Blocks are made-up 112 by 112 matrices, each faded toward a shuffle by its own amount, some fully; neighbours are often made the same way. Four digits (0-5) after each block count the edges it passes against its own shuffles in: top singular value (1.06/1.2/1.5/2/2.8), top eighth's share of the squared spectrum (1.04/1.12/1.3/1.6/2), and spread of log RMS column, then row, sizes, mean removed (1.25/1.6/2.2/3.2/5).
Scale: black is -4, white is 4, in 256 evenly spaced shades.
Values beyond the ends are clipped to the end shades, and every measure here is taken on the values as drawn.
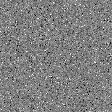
3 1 0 0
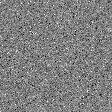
0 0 0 0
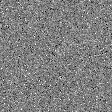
0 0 0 0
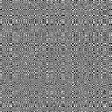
5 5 4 4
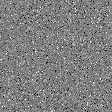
2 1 0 0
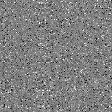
4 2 1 1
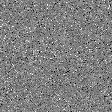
2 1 0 0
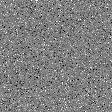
0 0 0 0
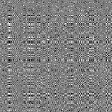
5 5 4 4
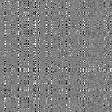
5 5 4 3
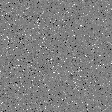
0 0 0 0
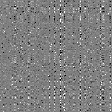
5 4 3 2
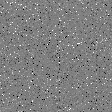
2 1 0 0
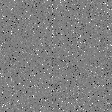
3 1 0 0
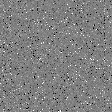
1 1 1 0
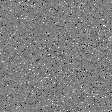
0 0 0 0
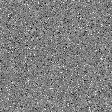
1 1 0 0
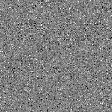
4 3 1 1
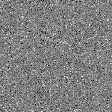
3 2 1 1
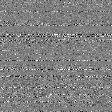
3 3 0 4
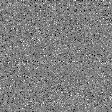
1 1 0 2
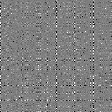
5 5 3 3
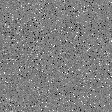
2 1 0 0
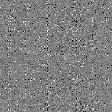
4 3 2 2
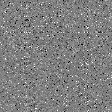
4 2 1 1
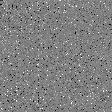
2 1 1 0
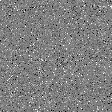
3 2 0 1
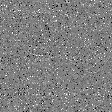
3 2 0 1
